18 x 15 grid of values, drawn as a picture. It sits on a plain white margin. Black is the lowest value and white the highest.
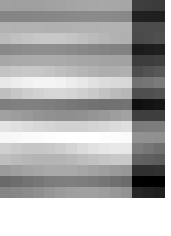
Grain: streaks across. Seam: vertical, 80% of the way across, the left part higher. Average level on the scale: 60%.
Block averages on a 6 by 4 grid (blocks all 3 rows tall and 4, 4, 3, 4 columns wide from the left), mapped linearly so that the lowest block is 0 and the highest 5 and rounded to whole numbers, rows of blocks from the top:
3 3 3 1
3 3 3 1
5 5 4 2
3 3 3 1
5 5 5 3
2 3 3 0
